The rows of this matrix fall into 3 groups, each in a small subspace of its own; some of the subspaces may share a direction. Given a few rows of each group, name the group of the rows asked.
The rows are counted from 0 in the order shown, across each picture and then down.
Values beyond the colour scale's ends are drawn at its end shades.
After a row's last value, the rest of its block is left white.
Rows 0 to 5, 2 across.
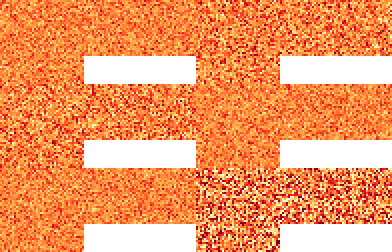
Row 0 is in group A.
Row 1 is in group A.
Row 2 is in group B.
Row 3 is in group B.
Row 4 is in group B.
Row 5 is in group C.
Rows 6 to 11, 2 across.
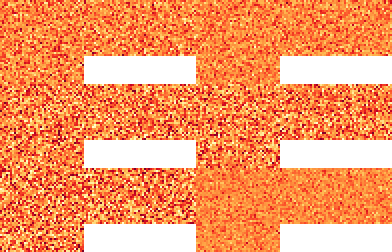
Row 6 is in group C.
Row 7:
B
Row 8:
B
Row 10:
A
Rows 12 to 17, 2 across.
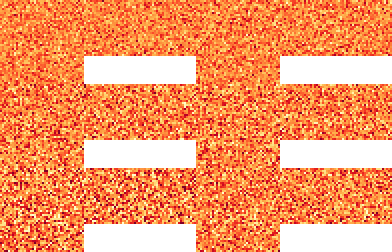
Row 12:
B
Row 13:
B
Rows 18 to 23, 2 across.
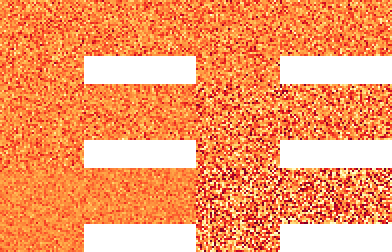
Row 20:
C
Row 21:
A
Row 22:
B
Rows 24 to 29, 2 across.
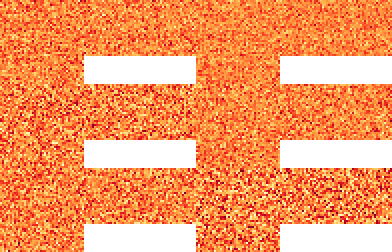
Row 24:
C
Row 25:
C
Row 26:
B
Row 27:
A
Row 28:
B
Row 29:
B
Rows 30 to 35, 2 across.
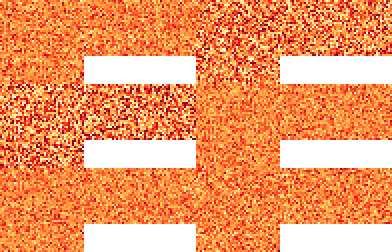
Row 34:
C
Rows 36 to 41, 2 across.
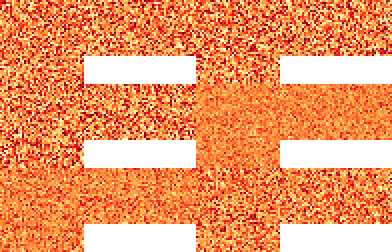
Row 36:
A
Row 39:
A
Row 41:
A
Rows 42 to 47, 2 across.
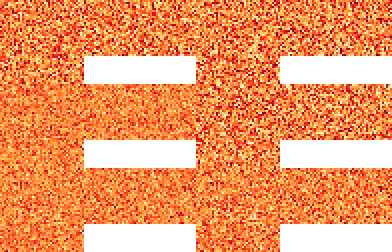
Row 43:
C
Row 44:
C
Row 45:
B
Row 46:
A
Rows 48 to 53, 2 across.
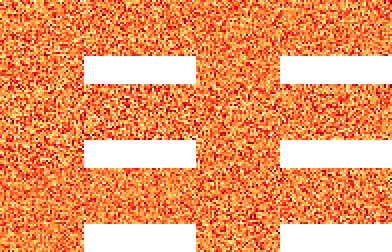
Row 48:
C
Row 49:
B
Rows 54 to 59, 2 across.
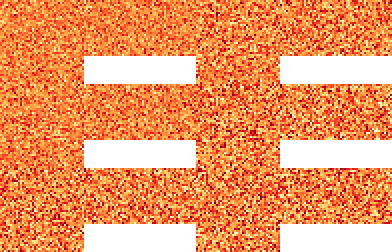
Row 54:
A
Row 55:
B
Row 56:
C
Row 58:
A
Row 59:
A
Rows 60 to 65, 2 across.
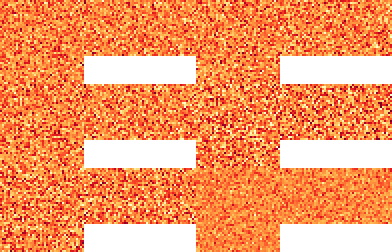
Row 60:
C
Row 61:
A
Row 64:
C
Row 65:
B
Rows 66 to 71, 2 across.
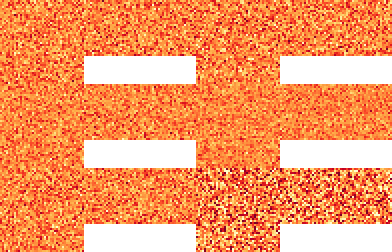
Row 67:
B
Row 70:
B
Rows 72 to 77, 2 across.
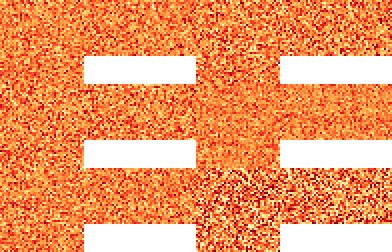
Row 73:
B
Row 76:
C
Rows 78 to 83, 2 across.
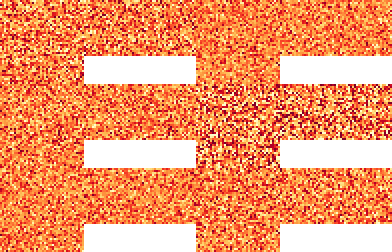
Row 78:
C
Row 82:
A
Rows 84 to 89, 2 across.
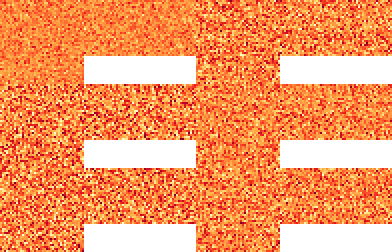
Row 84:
A
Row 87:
C
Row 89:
C
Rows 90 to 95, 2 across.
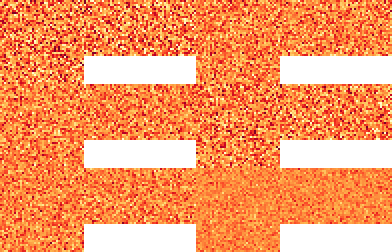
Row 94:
C
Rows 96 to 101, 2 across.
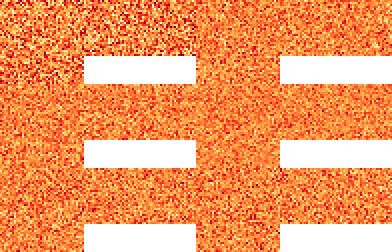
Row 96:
B
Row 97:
A
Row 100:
B
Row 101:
A
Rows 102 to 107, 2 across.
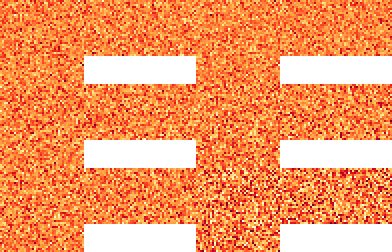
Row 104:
B
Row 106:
B
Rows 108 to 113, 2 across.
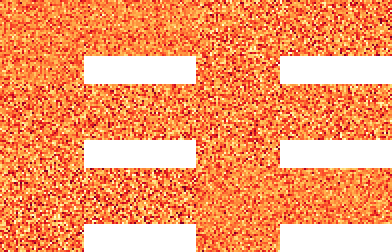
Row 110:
B
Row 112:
C
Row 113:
A
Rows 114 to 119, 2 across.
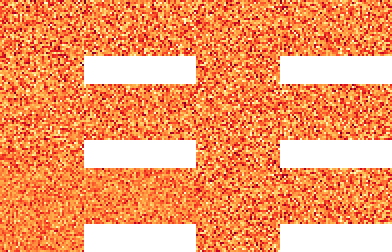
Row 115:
A
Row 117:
A
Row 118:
B
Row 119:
A
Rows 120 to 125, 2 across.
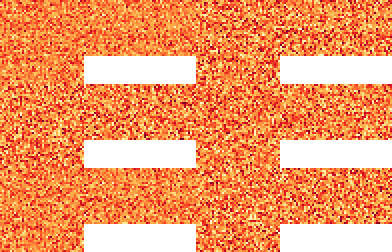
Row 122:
C
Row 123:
B
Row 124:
C
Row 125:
A
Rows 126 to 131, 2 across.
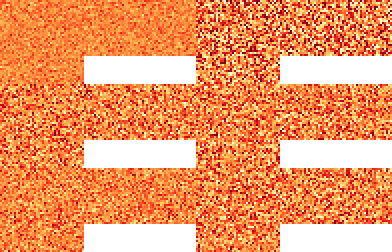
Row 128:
A
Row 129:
C
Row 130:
B
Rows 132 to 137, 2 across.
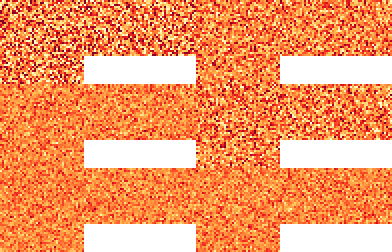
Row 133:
B
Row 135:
A
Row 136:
B
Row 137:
B
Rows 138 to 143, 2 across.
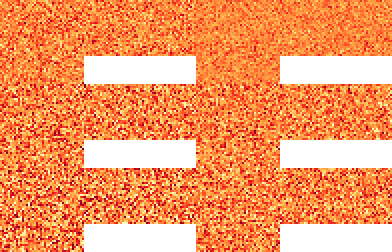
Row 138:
B
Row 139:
B
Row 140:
A
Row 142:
C
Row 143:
C
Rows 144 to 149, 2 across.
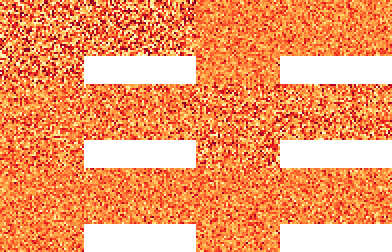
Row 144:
B
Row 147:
C
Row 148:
A
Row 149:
C
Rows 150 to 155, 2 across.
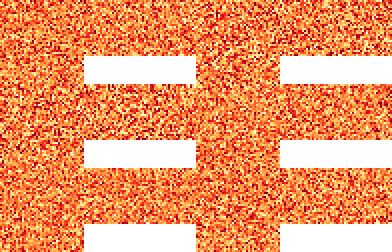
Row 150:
C
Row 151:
B
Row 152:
B
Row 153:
A
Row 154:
C
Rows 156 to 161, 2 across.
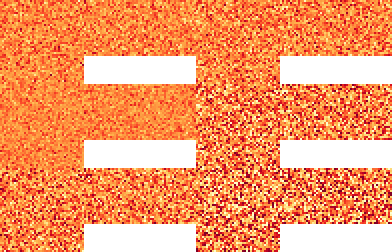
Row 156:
B
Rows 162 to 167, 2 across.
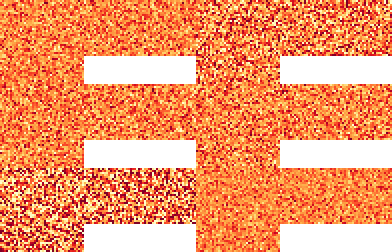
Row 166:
B
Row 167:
C
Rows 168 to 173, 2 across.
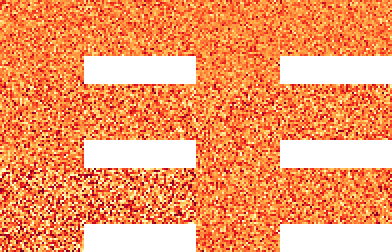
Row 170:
A
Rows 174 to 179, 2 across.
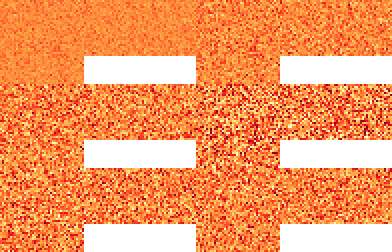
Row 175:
C
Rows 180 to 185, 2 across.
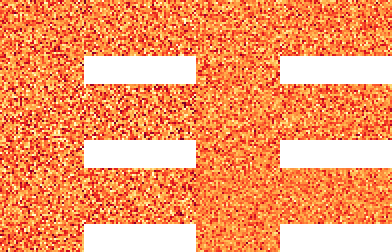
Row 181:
C
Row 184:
A
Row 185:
C
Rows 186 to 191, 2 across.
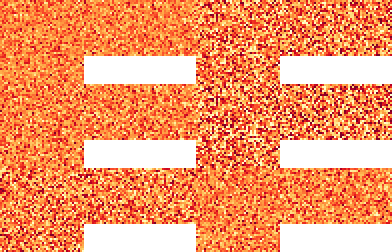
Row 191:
A
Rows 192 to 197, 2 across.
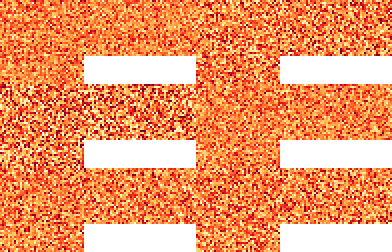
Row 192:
C
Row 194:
A
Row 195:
A
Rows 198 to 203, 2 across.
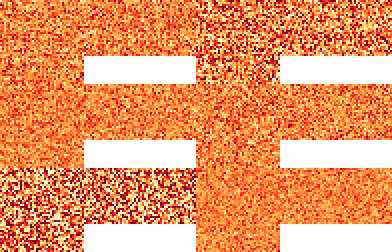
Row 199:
C
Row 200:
B
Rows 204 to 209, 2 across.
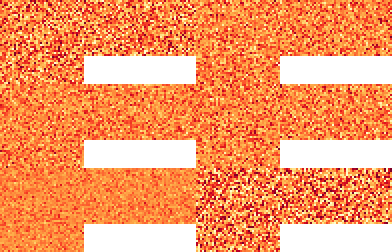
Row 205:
A
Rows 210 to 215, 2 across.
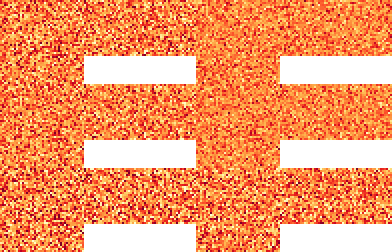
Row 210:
B
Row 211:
A
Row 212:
C
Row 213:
A
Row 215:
C
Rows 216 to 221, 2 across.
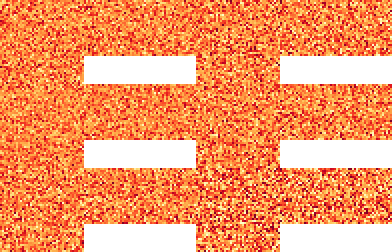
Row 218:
B
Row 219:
C
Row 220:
C
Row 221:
C
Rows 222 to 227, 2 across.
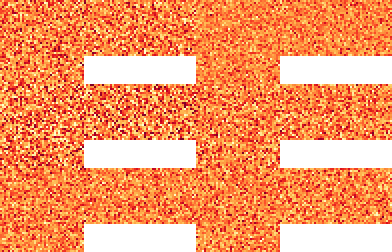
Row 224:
A
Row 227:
A
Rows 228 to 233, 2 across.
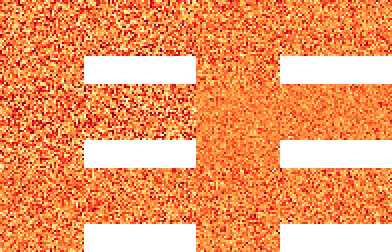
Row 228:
B
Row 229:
C
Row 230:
B
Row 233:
A
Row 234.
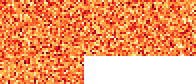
